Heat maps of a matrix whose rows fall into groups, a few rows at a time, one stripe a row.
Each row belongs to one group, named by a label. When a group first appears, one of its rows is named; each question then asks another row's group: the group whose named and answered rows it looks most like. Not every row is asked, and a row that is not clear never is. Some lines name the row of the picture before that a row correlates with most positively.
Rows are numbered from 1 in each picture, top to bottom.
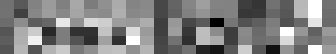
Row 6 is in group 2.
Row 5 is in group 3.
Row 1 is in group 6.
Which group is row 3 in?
2
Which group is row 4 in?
3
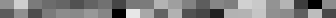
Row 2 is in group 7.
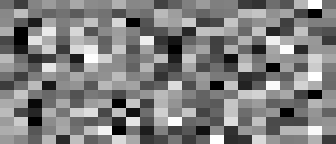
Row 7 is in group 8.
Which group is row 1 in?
6
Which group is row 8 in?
2
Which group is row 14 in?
7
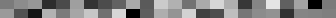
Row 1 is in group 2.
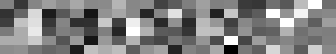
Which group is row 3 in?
3
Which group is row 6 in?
8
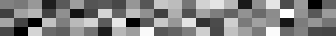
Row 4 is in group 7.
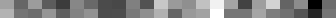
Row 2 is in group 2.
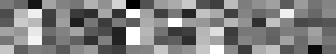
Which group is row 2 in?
3
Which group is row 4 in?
3
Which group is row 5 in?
3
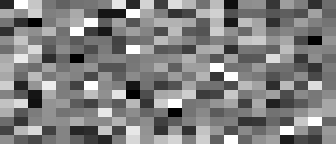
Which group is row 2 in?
3
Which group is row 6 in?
3
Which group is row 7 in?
8
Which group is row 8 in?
2
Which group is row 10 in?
2
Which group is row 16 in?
7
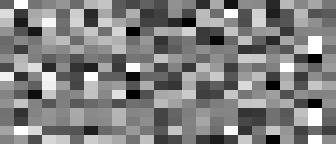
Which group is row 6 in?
6
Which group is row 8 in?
3
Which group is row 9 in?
2
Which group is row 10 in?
2
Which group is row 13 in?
6
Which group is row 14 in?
6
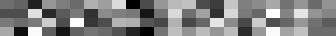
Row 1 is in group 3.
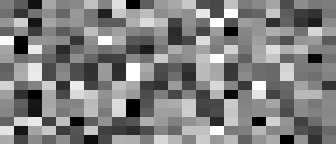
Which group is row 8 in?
3
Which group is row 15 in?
2
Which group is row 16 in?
7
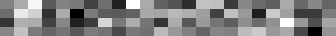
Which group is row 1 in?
3
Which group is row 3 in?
3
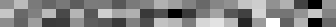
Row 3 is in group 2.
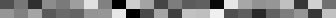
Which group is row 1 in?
7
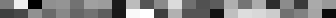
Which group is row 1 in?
7
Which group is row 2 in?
7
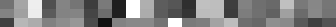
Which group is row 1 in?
3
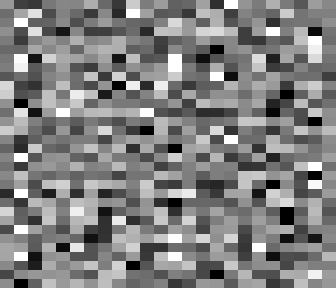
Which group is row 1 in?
7
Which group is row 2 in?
3
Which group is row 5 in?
6
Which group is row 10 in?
7
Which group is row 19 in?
6
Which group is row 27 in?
7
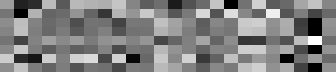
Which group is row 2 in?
7
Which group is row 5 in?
6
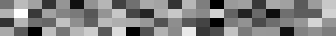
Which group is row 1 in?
8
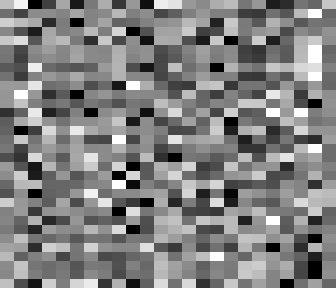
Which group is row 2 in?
6
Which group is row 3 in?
8
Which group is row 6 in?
6
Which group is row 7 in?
6
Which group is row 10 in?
3
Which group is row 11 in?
8
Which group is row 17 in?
6
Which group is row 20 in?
7
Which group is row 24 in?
7
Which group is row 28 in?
2
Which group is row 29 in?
2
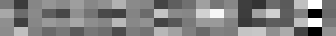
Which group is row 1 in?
6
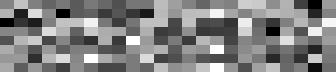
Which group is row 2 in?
2
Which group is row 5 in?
3
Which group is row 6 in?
2
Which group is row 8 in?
2
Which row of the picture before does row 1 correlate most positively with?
4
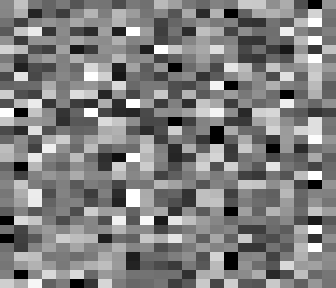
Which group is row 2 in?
8
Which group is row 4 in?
3
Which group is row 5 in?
6
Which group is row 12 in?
3
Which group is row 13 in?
2
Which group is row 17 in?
2
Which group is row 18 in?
3
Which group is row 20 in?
6
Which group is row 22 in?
3
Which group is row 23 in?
3
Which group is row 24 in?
8
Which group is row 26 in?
6
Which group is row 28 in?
6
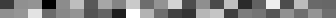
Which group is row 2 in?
3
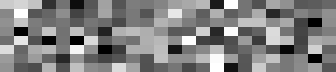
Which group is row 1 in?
8
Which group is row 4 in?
7
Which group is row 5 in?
8
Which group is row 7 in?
2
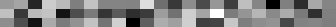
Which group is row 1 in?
2
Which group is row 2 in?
2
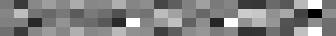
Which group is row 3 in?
7
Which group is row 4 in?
6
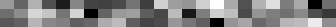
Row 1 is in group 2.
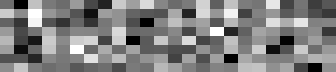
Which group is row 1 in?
7
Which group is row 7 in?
8
